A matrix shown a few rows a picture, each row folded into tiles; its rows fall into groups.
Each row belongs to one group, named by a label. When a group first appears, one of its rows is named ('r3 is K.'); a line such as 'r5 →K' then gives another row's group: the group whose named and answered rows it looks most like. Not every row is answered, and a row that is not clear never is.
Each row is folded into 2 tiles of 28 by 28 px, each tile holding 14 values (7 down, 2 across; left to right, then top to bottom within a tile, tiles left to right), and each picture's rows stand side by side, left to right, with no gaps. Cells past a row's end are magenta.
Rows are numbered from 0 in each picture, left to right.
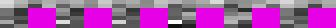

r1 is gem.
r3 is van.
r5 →gem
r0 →gem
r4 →van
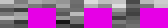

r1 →van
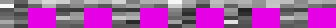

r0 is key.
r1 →van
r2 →van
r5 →van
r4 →gem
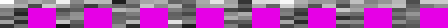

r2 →key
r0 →gem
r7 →van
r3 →key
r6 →gem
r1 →van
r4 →van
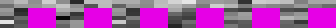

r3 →gem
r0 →gem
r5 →van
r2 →gem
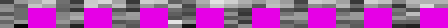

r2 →van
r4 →gem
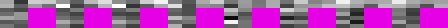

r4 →gem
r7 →gem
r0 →van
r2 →key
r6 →gem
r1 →key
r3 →key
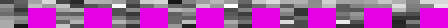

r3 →key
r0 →key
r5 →gem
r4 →key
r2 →key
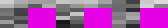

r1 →van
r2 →van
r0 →gem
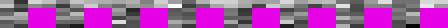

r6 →key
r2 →gem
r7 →van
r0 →van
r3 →key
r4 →gem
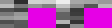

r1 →gem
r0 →van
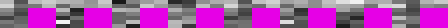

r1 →gem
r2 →key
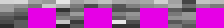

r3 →van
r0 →gem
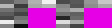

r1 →key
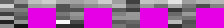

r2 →van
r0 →key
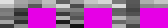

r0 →gem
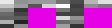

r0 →gem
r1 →key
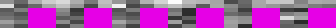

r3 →gem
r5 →van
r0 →key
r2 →key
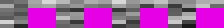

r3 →van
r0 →key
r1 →van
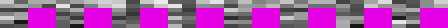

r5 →van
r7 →key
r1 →key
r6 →key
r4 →gem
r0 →van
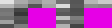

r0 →gem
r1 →key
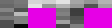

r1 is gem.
